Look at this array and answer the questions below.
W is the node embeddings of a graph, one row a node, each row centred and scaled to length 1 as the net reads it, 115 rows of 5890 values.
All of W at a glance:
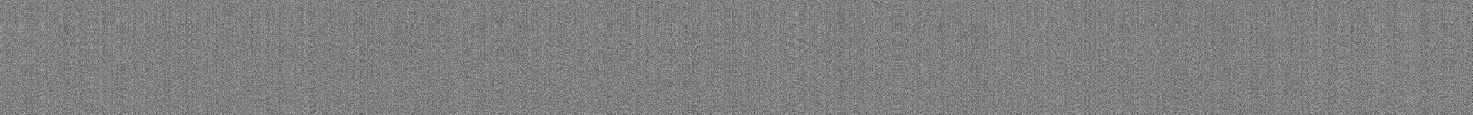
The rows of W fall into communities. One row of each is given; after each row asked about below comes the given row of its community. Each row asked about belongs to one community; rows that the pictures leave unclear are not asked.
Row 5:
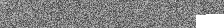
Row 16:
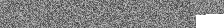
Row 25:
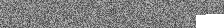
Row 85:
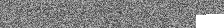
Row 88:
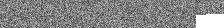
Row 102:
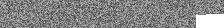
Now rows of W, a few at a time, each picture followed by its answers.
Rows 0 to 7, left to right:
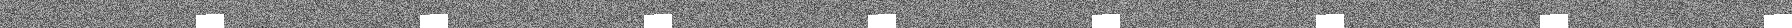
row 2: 25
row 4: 102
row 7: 102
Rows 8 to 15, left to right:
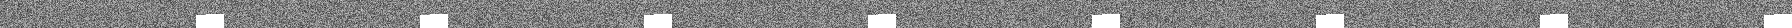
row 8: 88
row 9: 16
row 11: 85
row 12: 88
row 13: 88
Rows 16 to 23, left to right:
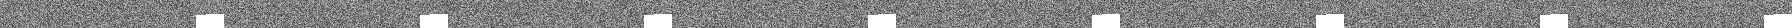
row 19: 102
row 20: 25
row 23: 25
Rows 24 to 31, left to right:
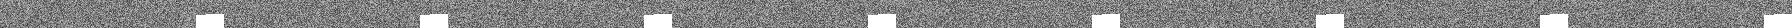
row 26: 5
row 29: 85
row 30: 5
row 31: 5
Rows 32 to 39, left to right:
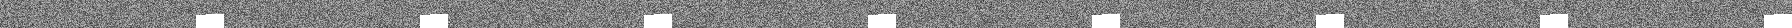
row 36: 16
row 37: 5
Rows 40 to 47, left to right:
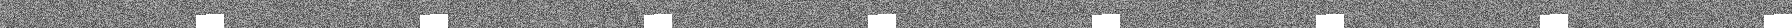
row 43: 5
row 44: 16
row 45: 5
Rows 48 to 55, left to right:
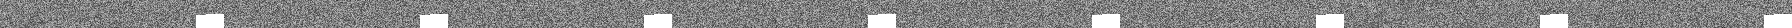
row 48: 25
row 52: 85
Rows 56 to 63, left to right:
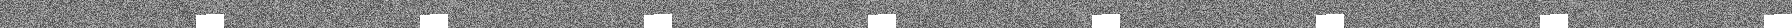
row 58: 5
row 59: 85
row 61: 88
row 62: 102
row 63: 5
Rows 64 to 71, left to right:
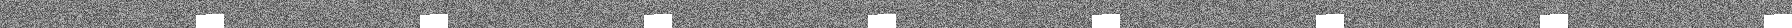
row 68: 5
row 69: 25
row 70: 88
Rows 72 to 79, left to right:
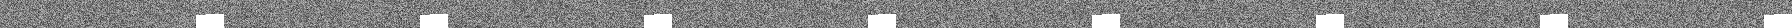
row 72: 16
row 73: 25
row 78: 25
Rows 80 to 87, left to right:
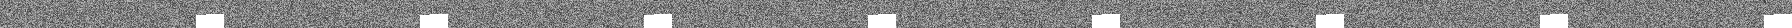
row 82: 25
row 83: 25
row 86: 5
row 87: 16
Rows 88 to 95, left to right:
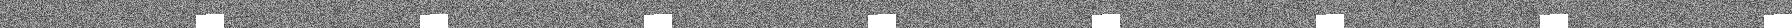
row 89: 25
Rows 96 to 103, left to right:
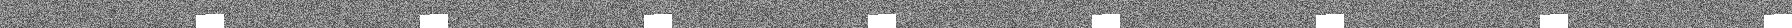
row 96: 25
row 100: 85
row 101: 16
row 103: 16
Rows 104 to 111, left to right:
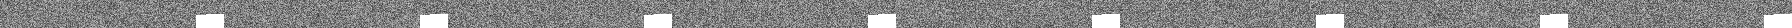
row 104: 102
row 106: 16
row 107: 88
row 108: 5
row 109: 85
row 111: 16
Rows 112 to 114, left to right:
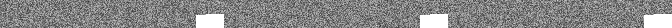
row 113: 25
